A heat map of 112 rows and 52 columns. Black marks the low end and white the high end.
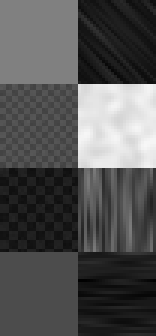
It is made of 4 by 2 panels. Panel 1,1: middling, flat. Panel 1,2: very low, slanting down to the right, faint in contrast. Panel 2,1: low, checkered, faint in contrast. Panel 2,2: very high, blotchy, faint in contrast. Panel 3,1: very low, checkered, faint in contrast. Panel 3,2: low, streaked downward. Panel 4,1: low, flat. Panel 4,2: very low, streaked across, faint in contrast.
